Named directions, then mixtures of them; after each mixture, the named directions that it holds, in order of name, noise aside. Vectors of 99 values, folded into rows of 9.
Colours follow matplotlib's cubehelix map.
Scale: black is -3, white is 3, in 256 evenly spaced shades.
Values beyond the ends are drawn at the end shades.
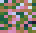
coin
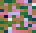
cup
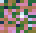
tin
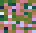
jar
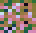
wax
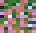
jar, tin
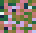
jar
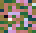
cup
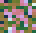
cup, tin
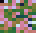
coin, tin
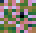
tin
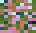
coin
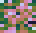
coin, tin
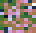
cup, jar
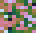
cup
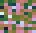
jar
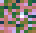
tin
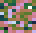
coin, jar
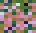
coin, wax
